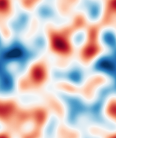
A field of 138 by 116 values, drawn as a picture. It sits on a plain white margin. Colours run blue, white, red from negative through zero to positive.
There is no overall slope. No single row or column stands out from its neighbours. The ninth with the lowest average is the middle left. The field is smooth, with broad soft blobs. The histogram is bell-shaped.
